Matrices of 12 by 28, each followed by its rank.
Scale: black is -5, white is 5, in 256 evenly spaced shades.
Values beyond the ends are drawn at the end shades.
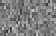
full rank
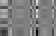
one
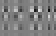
one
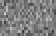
full rank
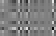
one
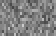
full rank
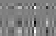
one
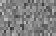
full rank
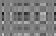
one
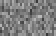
full rank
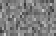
full rank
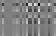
one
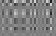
one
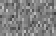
full rank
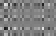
one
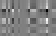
one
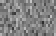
full rank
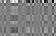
one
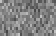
full rank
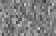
full rank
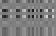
one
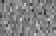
full rank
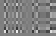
one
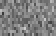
full rank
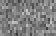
full rank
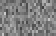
full rank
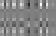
one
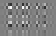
one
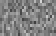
full rank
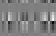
one
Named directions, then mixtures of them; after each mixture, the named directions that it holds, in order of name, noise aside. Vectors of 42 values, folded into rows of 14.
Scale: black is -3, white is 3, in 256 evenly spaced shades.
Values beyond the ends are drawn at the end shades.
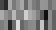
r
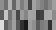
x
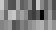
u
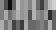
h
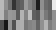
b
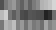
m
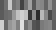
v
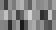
r, v, x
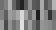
b, v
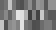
v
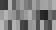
m, r, x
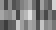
b, r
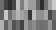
h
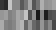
m, r, v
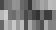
m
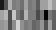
m, r, v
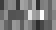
u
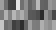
h, u, x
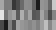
b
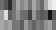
h, m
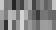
b, u, v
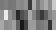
m, v, x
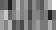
h, m
